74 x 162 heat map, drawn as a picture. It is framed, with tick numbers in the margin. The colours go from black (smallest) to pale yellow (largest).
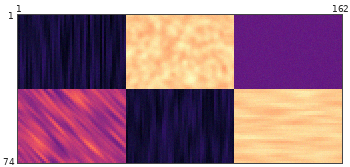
The table splits into 2 rows of 3 panels. Panel 1,1: very low, streaked downward, faint in contrast. Panel 1,2: very high, blotchy, faint in contrast. Panel 1,3: low, flat. Panel 2,1: middling, slanting down to the right. Panel 2,2: very low, streaked downward, faint in contrast. Panel 2,3: very high, streaked across, faint in contrast.
